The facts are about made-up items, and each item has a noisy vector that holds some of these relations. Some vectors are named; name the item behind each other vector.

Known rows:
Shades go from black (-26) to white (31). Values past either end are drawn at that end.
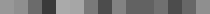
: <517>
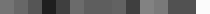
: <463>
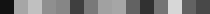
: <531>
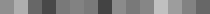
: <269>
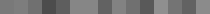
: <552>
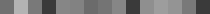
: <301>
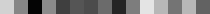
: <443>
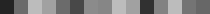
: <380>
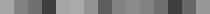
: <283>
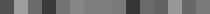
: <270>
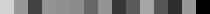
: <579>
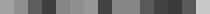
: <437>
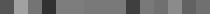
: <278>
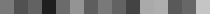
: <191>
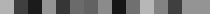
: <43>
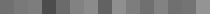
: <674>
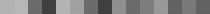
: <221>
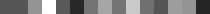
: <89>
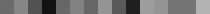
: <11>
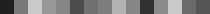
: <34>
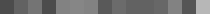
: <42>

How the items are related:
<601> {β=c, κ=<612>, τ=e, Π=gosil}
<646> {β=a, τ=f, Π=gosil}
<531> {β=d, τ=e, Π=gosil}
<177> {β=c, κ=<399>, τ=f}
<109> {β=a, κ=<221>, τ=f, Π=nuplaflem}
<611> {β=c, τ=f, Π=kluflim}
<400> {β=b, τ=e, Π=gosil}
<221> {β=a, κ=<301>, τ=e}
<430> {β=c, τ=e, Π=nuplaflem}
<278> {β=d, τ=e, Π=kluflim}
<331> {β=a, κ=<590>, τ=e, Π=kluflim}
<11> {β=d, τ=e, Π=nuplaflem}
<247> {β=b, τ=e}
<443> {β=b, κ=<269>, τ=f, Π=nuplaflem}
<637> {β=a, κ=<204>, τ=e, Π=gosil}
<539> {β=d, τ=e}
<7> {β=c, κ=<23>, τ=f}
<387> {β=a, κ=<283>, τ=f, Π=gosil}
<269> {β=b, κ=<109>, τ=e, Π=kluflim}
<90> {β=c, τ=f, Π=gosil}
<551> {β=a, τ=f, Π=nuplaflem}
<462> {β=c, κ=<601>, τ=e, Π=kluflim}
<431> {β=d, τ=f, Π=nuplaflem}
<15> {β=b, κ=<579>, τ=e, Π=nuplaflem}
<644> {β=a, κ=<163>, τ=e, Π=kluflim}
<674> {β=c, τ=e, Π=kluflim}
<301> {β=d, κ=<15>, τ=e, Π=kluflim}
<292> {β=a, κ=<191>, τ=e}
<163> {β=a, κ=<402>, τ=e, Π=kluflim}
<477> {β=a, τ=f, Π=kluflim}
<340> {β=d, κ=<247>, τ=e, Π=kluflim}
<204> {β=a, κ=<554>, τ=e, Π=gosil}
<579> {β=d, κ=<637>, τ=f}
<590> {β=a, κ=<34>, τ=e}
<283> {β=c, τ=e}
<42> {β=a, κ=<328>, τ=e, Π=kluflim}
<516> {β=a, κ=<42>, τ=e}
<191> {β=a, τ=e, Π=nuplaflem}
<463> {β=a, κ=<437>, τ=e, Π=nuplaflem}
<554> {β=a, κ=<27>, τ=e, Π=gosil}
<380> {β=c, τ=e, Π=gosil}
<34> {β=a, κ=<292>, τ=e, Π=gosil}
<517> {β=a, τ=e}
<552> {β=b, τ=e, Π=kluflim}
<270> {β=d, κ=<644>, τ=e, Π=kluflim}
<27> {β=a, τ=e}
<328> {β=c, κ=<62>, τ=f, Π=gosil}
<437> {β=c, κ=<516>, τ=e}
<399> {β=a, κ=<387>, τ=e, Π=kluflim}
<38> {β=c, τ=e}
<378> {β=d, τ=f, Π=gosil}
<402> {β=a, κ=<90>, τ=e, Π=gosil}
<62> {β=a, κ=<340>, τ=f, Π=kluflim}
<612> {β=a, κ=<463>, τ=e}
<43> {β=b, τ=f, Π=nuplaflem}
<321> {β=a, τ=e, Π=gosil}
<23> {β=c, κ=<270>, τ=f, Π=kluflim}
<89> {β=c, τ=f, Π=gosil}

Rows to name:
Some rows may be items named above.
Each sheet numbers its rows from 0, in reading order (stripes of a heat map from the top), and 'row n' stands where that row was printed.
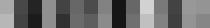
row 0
<551>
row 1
<43>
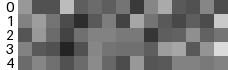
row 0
<477>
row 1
<462>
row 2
<270>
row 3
<430>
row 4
<331>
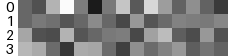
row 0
<90>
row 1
<331>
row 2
<611>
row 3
<221>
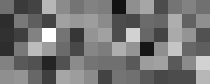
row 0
<62>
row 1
<340>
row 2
<328>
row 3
<400>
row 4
<430>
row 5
<516>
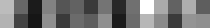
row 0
<109>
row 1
<43>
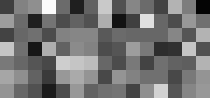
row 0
<378>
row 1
<431>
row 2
<42>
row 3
<7>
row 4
<247>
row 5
<38>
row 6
<15>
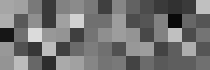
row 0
<612>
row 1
<27>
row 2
<402>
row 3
<23>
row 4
<539>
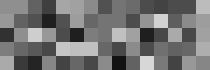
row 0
<516>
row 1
<15>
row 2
<601>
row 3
<247>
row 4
<551>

